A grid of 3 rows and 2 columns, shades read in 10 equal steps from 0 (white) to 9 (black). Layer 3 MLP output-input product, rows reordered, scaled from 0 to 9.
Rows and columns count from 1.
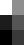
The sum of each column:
17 17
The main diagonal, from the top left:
0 6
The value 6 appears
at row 2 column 2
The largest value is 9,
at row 3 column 1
